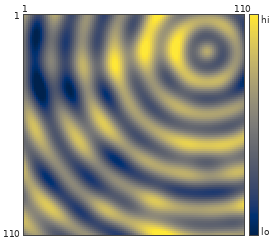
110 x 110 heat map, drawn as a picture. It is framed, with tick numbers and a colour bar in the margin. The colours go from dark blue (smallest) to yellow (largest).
Rings spread out from the top right. The top left is the ninth with the lowest average. There are no lone odd cells.
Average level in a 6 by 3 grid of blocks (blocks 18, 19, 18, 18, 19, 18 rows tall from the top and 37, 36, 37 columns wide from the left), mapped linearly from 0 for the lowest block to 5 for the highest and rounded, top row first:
0 5 5 / 0 5 4 / 1 2 3 / 4 3 5 / 1 2 2 / 3 5 4
